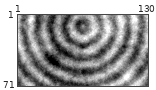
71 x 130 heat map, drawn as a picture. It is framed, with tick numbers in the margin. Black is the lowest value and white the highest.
Ninth with the highest average: top right. Odd rows or columns: none. Lone odd cells: none. Rings: centred on the top middle.
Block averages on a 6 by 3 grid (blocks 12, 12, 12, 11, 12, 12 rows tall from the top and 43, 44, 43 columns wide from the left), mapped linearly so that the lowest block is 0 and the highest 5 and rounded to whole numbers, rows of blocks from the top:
1 2 5 / 2 3 4 / 2 2 2 / 0 0 2 / 0 0 3 / 1 1 4
